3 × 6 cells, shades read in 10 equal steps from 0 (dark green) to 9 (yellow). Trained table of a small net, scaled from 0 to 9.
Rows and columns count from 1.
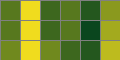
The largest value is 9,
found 3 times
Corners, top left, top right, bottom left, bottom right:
3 5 4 7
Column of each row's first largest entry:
2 2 2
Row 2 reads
3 9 2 3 0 6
